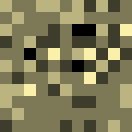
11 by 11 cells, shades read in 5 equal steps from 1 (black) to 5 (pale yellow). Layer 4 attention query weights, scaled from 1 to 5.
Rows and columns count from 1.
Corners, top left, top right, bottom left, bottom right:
4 3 2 3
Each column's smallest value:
2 2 1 2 2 2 1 1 2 2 2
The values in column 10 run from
2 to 5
